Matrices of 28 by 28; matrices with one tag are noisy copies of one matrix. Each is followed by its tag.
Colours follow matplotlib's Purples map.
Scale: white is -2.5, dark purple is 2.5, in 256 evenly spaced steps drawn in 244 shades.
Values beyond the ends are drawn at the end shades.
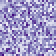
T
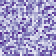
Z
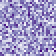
T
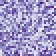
Z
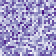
Z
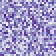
T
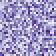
T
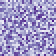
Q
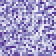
Z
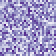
T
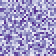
Q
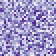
Q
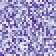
T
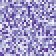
T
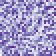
Z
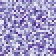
Q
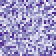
Z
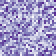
Z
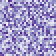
T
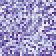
Z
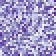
Z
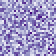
Q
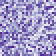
Z
